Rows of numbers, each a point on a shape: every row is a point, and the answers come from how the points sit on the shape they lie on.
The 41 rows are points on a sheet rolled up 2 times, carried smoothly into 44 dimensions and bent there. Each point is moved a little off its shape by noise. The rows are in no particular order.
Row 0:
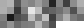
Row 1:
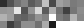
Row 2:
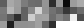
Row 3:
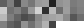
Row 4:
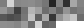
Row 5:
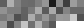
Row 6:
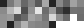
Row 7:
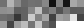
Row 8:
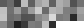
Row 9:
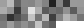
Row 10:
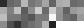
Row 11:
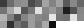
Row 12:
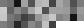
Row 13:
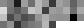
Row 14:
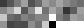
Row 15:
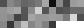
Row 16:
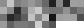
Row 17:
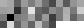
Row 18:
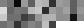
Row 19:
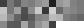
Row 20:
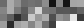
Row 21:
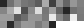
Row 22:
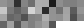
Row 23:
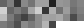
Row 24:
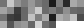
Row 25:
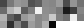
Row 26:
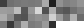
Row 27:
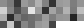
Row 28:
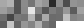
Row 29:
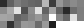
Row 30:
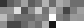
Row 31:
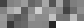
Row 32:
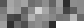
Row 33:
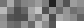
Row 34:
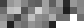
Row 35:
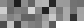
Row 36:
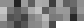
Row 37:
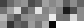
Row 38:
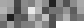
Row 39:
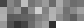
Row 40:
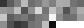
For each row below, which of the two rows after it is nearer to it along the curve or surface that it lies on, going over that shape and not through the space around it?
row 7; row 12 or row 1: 1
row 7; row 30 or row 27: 30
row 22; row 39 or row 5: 39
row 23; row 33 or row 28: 28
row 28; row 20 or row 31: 20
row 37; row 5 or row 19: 19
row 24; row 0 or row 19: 0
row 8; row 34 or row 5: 34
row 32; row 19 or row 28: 19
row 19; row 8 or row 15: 15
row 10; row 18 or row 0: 18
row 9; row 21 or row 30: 21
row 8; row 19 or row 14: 14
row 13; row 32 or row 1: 1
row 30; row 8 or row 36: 8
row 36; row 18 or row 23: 23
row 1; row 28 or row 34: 34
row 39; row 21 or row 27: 21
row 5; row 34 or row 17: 34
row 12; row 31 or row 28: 28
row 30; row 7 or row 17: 7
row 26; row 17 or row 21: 21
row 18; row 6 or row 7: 6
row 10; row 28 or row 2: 2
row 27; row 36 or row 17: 17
